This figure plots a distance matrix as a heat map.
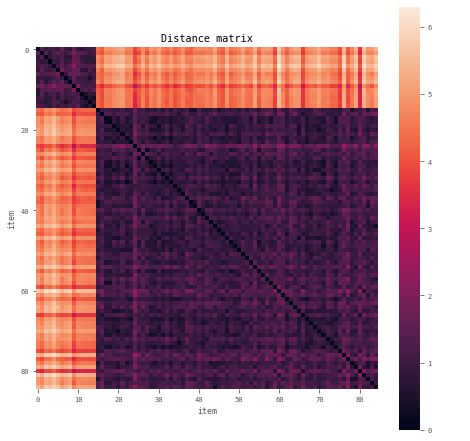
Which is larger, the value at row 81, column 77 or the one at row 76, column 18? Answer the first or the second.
the first
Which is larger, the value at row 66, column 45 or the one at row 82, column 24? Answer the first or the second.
the second
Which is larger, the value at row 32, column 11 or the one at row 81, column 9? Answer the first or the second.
the second
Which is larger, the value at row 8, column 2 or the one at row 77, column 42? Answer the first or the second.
the second
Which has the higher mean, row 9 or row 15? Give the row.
9
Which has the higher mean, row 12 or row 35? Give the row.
12
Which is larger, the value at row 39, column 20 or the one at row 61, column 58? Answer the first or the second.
the second
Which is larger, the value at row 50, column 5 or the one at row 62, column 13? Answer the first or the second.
the first
